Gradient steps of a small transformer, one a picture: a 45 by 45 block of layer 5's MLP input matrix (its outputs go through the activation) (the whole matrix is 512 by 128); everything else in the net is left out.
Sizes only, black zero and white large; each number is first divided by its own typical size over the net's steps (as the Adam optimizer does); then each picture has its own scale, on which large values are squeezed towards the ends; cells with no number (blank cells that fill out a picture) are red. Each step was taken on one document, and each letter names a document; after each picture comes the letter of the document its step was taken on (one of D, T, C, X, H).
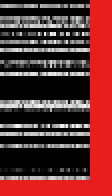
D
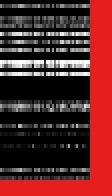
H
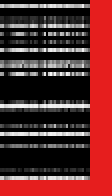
D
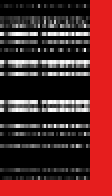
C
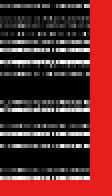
H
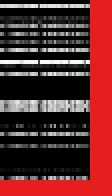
D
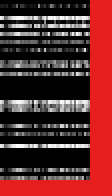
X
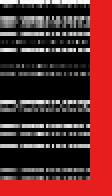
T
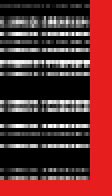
C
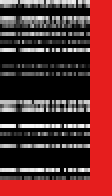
T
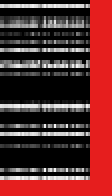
D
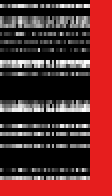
H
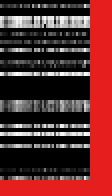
X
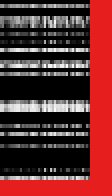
D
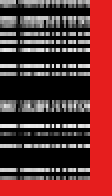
T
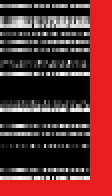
X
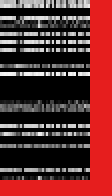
T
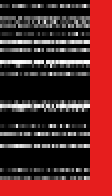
H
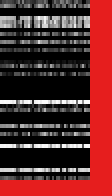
T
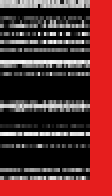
D
